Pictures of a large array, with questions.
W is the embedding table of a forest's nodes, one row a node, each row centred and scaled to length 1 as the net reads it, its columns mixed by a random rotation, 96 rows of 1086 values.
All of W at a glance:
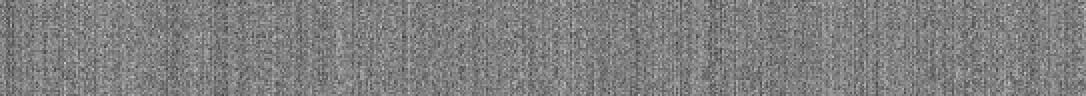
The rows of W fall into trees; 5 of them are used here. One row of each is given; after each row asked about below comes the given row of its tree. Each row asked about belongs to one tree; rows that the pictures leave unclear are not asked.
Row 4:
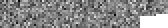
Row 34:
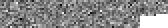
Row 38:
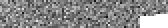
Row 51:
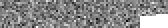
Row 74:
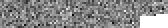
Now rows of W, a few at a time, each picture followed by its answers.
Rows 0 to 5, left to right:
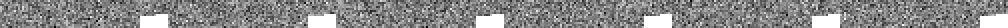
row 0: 38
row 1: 34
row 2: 38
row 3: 4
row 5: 4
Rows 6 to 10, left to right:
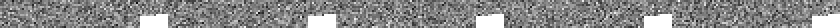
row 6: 34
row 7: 34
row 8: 51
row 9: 38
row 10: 74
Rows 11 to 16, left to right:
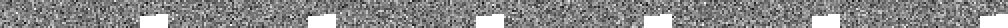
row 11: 51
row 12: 4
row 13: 51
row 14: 34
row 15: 74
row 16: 4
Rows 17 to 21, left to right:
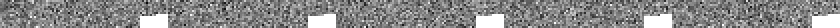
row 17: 51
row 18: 4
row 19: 38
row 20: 74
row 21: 51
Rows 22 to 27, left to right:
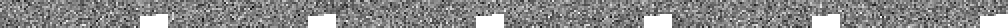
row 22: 38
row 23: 4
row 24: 51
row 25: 38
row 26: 38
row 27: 38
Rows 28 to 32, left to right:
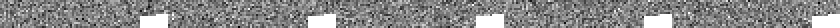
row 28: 4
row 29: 4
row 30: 34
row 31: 38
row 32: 51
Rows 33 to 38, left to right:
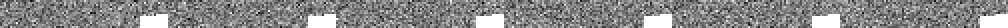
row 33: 34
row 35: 51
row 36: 51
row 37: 51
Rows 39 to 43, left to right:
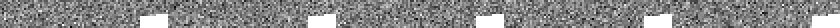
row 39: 4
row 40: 51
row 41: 38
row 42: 38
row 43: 34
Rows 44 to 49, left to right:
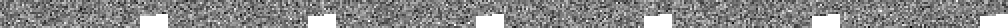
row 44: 34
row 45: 74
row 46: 34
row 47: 38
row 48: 38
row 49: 4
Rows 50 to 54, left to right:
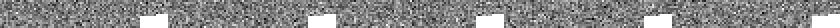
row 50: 51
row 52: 51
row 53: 38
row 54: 34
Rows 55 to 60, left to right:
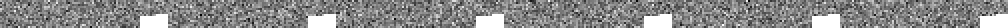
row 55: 38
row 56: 38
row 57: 4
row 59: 51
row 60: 51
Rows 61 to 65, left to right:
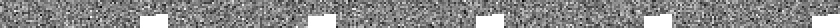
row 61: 38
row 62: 34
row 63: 4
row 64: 4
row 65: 38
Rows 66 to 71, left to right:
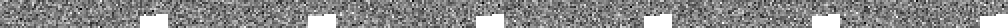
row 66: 74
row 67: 34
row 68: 51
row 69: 51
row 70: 74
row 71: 51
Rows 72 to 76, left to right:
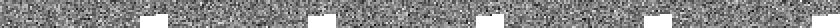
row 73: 74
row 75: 38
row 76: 34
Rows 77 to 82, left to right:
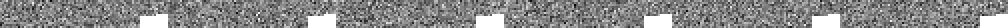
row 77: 74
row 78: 51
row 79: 74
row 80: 38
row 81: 4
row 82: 4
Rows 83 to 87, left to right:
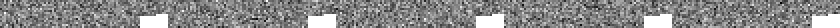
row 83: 4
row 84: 38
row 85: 4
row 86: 4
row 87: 34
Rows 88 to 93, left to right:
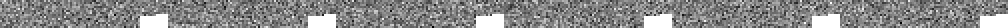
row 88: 38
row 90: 4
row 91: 51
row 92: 34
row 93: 38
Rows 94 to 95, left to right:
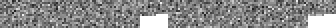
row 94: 4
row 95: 34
